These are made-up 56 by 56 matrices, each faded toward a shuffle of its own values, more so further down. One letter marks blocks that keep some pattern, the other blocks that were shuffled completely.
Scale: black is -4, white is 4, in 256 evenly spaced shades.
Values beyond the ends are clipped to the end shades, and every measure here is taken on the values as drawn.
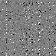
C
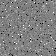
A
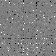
C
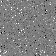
A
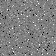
A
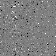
C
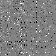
C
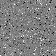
A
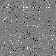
C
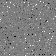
A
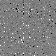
C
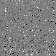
C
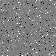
A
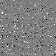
C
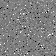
A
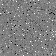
A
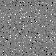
C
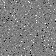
A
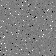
A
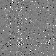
C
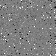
C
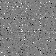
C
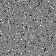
A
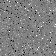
A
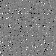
C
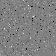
A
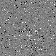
C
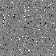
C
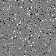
C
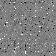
C
